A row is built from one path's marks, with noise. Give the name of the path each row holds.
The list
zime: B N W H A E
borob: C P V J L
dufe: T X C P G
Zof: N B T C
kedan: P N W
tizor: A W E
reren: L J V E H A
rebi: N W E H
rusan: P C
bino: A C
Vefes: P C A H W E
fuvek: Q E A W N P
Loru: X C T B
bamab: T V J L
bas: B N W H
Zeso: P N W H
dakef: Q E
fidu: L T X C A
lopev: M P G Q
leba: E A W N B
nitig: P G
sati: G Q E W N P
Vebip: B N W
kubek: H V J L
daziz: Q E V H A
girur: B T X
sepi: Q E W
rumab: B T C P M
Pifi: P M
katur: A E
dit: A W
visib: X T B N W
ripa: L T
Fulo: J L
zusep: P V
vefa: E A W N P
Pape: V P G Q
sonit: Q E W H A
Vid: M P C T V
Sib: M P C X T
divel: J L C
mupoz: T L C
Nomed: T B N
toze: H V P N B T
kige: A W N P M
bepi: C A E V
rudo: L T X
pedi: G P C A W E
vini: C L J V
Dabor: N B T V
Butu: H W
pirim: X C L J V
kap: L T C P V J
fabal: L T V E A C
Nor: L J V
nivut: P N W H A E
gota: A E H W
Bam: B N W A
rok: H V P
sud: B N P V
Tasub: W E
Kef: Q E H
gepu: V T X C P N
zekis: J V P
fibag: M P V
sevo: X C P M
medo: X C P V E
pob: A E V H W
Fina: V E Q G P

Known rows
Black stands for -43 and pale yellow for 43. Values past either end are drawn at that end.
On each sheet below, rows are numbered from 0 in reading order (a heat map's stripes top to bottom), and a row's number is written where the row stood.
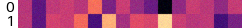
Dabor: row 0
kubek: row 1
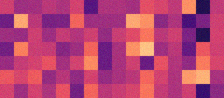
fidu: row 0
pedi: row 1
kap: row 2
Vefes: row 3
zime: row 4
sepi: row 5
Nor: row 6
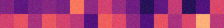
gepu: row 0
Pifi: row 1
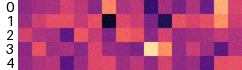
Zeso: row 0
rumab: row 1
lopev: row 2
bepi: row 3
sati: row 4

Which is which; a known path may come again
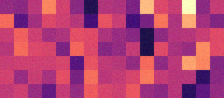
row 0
mupoz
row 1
rudo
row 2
Bam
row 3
leba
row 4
Butu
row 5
Nor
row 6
zekis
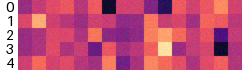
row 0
rumab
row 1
tizor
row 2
fabal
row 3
vini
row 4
gota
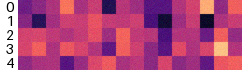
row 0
Zof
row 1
toze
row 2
fibag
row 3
Pifi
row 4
sati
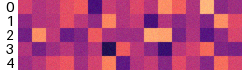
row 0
Fulo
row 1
Zeso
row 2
pedi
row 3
Loru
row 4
zime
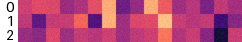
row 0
pob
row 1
kubek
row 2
kap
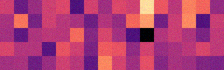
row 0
Kef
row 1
bino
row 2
Dabor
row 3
lopev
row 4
nitig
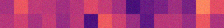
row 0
kedan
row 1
sevo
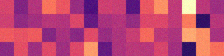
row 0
ripa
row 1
fidu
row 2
sepi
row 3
nivut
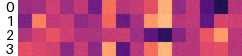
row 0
borob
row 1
Vefes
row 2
Vebip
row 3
sonit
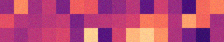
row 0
vefa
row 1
dakef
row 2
reren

